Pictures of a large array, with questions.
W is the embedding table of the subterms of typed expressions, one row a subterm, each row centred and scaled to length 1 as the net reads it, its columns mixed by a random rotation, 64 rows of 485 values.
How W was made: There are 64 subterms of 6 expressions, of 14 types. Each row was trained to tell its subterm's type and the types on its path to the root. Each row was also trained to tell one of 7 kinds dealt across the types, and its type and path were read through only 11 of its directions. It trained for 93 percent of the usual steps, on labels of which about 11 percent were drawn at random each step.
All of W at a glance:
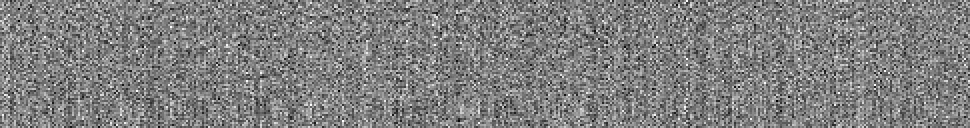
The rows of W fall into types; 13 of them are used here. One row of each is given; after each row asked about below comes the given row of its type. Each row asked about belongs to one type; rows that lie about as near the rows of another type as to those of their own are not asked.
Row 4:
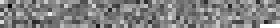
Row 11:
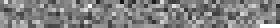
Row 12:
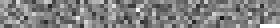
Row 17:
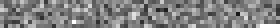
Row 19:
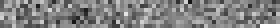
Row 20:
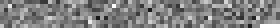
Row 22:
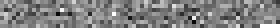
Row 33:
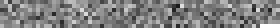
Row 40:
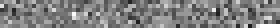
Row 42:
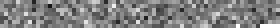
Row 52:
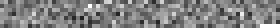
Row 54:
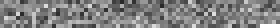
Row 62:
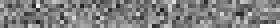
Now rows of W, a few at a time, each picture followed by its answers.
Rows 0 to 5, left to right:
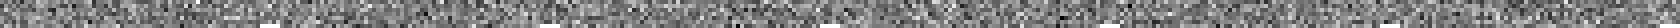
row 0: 4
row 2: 33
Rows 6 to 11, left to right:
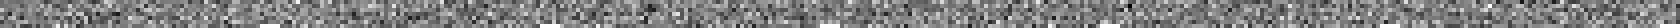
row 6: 52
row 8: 22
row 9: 22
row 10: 4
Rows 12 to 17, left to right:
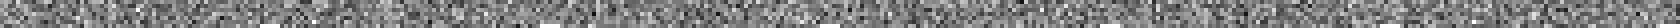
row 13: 54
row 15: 4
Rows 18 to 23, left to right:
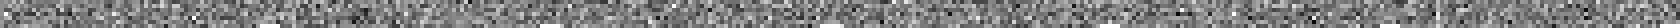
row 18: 22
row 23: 42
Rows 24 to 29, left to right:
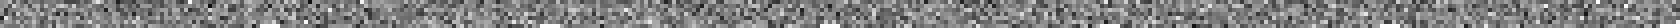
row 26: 42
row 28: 54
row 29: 4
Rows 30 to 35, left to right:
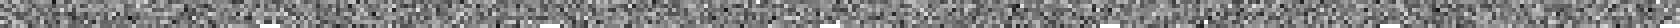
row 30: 19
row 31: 54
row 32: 4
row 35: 62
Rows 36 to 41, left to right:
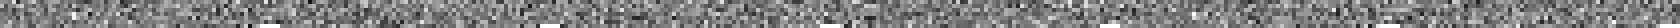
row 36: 40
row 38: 19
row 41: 17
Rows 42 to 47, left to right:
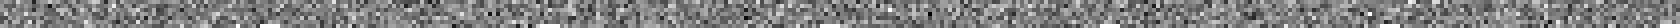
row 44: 42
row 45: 40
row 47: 22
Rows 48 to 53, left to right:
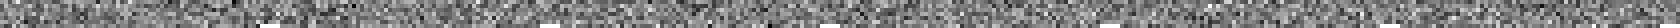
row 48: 19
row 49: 62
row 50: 52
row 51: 54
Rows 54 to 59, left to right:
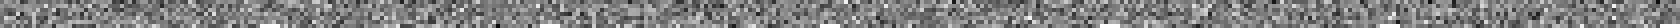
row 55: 11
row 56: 52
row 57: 54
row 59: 33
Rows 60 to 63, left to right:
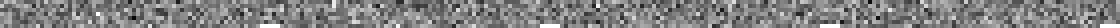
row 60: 22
